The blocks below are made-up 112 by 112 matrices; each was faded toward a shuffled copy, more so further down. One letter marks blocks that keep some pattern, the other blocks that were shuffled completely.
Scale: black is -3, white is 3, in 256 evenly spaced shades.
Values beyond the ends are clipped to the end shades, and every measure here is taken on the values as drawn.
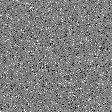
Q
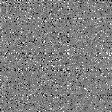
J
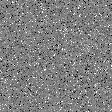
Q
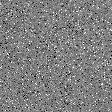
Q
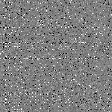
J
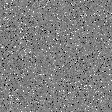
Q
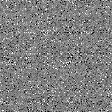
J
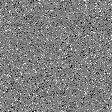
Q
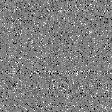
J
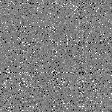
J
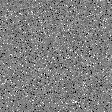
Q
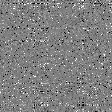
J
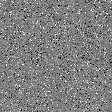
Q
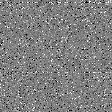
J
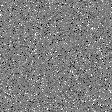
Q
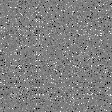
J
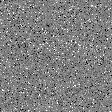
Q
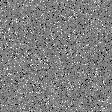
Q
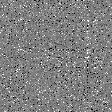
J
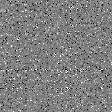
J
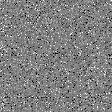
J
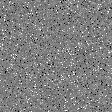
Q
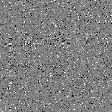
J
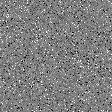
Q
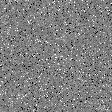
Q
